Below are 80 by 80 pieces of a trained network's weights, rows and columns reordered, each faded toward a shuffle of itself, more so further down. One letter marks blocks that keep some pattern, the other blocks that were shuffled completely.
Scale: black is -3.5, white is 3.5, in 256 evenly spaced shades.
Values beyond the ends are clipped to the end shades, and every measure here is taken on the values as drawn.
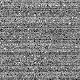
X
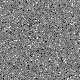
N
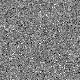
X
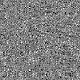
X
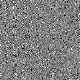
X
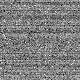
X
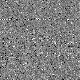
X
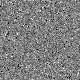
N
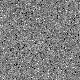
N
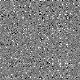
X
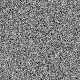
N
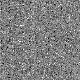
X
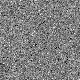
N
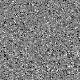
X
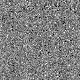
X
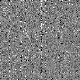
X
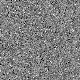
N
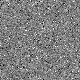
N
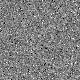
N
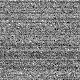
X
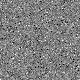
N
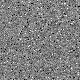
N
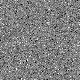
N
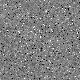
N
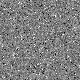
N
